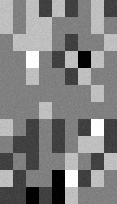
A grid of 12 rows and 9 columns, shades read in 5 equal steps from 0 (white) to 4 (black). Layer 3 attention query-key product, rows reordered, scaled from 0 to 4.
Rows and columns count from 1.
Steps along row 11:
up down same up down up down up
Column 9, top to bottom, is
3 2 1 2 2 2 2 3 3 1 2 2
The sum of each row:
17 14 15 17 17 17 17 19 20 19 18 24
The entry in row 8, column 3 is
3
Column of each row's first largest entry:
4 2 6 7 6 1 1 3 2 1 5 3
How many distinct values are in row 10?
3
